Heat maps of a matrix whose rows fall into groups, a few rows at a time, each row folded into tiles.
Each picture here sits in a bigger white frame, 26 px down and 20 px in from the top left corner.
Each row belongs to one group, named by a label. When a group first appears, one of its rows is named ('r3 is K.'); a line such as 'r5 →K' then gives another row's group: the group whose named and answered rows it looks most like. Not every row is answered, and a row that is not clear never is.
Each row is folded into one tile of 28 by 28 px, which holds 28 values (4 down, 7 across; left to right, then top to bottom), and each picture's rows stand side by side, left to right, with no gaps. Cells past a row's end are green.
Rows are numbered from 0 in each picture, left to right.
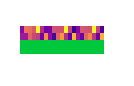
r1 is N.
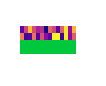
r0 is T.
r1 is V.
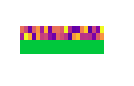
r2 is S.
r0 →V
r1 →N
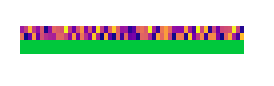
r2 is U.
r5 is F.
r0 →T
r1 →N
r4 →N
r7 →N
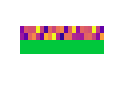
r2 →N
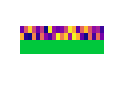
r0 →T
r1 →V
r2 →T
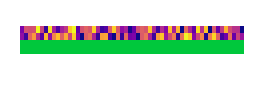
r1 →V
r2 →N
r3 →T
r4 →N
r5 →S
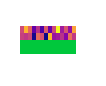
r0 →F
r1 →S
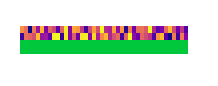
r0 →U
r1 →V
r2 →V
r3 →S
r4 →N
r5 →T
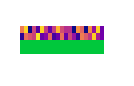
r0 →U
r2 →U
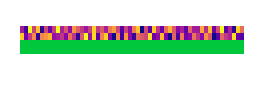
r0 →S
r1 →S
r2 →V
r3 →T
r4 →U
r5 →T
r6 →U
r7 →U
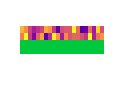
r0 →F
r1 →V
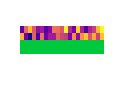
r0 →T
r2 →V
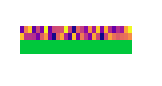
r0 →S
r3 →V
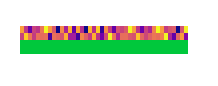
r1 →U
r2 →U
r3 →V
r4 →V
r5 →F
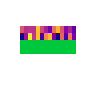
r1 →T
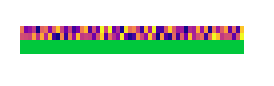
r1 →T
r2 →S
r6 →S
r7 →S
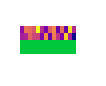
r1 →U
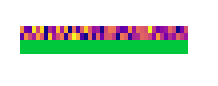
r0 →U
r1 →S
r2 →T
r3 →F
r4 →N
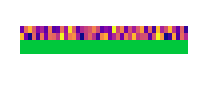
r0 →T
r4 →S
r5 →T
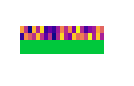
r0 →U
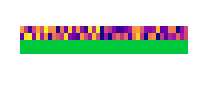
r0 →V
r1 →U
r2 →U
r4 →F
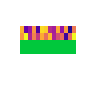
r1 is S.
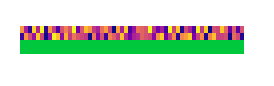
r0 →U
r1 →V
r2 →F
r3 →U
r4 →N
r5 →S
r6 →S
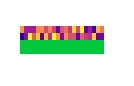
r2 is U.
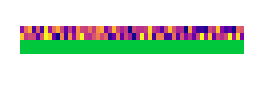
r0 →S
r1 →T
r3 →T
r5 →T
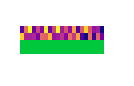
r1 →S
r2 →T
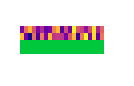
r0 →T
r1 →S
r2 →V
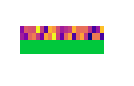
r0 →N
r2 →F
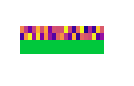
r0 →V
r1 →N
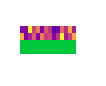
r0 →S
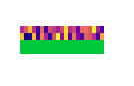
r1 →V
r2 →N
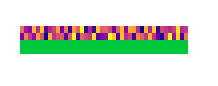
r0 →U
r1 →S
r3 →V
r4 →U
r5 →V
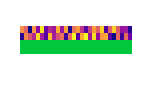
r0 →U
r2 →V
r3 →T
